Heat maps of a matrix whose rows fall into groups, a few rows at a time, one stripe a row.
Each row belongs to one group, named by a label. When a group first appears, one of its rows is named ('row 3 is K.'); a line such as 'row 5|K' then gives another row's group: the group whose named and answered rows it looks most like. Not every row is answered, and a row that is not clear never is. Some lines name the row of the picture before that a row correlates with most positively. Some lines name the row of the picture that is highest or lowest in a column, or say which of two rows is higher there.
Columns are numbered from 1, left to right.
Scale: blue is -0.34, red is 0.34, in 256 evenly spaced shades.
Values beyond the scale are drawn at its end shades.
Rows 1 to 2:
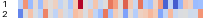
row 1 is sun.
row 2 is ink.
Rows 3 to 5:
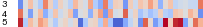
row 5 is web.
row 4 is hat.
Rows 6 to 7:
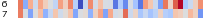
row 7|hat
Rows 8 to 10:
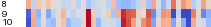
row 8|web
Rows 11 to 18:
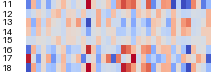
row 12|ink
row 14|web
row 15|ink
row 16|sun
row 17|hat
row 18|sun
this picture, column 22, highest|17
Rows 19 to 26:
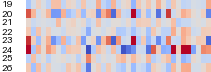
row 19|ink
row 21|ink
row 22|web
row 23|hat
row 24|web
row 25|sun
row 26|web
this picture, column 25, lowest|24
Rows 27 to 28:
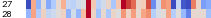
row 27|sun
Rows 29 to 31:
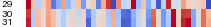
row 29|hat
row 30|web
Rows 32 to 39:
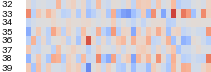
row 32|ink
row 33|web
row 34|ink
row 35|ink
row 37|ink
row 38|ink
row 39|web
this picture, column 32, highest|33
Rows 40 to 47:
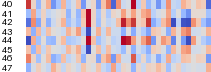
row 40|hat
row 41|sun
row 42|sun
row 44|sun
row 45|web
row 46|hat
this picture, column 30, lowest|42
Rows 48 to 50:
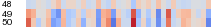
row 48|ink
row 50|hat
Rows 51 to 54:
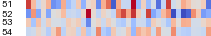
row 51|hat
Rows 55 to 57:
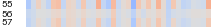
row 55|ink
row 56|ink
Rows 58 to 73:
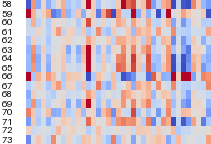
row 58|sun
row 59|hat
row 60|sun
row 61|ink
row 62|sun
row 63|sun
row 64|sun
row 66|web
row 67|ink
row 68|sun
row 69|sun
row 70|hat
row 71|sun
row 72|ink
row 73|ink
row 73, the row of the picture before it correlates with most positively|56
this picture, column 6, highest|73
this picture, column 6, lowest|59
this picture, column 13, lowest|66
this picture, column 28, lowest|66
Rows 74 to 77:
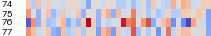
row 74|web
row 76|sun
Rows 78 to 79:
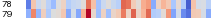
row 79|sun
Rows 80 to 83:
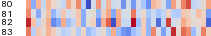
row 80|web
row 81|hat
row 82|hat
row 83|web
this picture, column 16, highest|82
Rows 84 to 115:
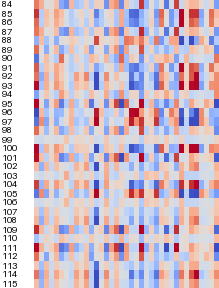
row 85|web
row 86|web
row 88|sun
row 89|hat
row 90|ink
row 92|web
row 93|web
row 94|ink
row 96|sun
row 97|sun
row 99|ink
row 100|web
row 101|hat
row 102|web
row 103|ink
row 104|web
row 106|ink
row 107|web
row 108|web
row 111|hat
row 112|hat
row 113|web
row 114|web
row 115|web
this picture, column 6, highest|90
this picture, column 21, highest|96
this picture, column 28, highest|96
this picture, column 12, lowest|95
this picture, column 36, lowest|88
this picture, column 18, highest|90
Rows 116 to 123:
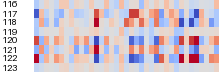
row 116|ink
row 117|sun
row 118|sun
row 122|web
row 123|ink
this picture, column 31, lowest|118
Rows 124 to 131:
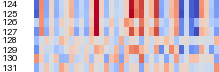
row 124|sun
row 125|sun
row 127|sun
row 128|ink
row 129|sun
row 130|hat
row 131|ink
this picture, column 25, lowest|130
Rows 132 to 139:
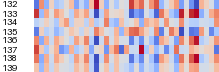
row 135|sun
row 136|web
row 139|web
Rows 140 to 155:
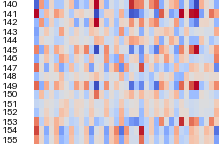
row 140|sun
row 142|sun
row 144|sun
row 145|web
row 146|ink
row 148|ink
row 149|web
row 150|sun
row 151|ink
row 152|ink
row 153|web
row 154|hat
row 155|hat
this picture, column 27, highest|146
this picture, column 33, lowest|140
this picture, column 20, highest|140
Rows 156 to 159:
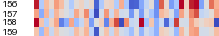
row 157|web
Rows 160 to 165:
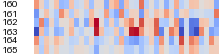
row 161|ink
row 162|sun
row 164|web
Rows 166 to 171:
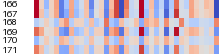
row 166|hat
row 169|hat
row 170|ink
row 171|hat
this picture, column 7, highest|168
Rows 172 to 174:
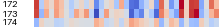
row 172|web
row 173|web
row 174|sun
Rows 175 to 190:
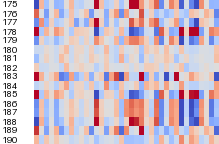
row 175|sun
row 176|hat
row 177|sun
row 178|web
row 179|sun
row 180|ink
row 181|ink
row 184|ink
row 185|web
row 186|sun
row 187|sun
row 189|hat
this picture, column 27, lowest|183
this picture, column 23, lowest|183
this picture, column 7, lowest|183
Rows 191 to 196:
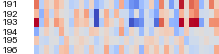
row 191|web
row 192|web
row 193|web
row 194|ink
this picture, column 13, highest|194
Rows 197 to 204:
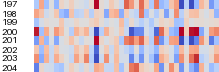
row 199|ink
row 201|sun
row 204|sun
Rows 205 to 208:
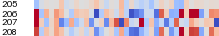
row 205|ink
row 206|web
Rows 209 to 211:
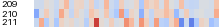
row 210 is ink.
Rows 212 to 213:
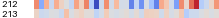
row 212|web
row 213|ink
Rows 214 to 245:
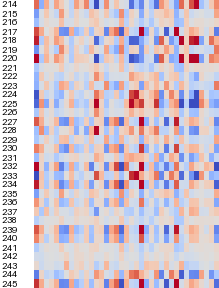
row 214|web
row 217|hat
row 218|web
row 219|ink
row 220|web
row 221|ink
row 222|sun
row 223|ink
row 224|sun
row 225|sun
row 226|sun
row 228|sun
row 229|ink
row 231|sun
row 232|hat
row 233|sun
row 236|hat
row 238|ink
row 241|ink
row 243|ink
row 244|sun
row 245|hat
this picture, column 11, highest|214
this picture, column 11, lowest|228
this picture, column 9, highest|214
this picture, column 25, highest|225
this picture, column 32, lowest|225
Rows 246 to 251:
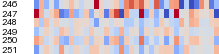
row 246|sun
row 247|hat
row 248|web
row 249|ink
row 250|hat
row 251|ink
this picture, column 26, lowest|246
